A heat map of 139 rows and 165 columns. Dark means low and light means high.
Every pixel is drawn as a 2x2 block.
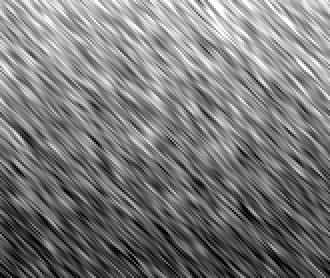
Slope: up to the top. Odd rows or columns: none. Average level on the scale: 50%. Grain: diagonal, down to the right.
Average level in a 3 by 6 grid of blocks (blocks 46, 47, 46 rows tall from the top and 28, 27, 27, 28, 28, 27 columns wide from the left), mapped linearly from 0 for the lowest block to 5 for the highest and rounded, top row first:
555555 | 223232 | 000000
